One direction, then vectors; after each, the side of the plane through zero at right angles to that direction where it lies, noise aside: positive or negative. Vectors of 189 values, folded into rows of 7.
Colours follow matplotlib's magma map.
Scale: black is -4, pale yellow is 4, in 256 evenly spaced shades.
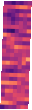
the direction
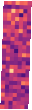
negative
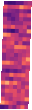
positive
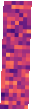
positive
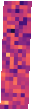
positive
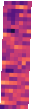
positive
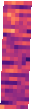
negative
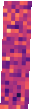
negative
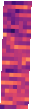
positive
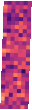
positive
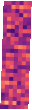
positive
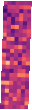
positive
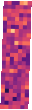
negative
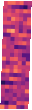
negative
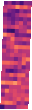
positive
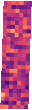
negative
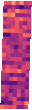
negative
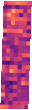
negative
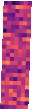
positive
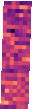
positive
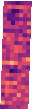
positive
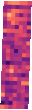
negative
